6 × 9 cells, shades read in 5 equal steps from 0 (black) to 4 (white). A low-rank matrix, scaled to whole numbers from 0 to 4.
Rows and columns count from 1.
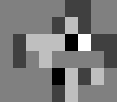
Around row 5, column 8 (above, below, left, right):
2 2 1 2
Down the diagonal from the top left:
2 2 3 3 0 3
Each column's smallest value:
2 1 2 2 0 0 1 1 1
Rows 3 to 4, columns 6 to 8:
0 4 1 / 2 2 2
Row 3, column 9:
1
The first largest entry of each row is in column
1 6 7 4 6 6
